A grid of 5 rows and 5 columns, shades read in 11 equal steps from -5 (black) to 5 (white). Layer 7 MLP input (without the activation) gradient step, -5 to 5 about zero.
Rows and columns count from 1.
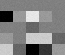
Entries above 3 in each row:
0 1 0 0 0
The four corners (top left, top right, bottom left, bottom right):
0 0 3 1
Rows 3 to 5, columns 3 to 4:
-1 0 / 3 3 / -5 -3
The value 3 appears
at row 4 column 3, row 4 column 4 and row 5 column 1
